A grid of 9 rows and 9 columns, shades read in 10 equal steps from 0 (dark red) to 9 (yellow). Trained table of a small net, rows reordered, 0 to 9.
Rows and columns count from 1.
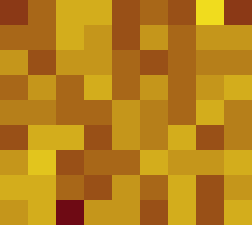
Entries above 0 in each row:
9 9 9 9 9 9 9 9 8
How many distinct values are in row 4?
3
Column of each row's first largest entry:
8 3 1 4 8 2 2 1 2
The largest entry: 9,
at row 1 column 8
